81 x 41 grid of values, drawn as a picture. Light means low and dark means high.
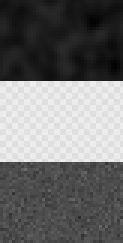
It is made of 3 by 1 panels. Panel 1,1: very high, blotchy, faint in contrast. Panel 2,1: very low, checkered, faint in contrast. Panel 3,1: high, fine-grained, faint in contrast.
